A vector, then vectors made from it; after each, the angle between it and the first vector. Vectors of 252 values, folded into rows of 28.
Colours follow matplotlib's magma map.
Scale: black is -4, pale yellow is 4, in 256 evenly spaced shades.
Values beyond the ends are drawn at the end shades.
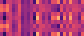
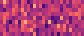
partly opposed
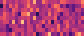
partly opposed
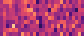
partly opposed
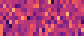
orthogonal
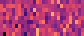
partly aligned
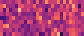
partly aligned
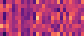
nearly parallel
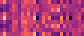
nearly opposite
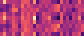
nearly opposite
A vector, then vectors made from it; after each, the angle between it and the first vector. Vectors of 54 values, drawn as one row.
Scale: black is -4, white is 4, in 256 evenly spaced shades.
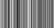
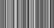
orthogonal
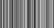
partly opposed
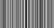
orthogonal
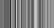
orthogonal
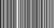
partly opposed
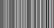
partly opposed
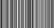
partly opposed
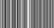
partly aligned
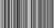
nearly parallel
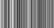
nearly parallel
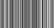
partly opposed
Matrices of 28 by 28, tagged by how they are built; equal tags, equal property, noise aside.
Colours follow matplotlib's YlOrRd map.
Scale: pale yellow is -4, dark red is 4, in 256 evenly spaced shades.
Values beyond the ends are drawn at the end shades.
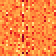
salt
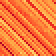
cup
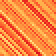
cup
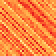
cup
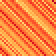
cup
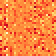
salt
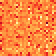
salt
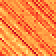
cup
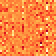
salt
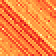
cup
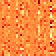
salt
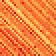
cup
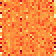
salt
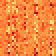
salt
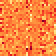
salt
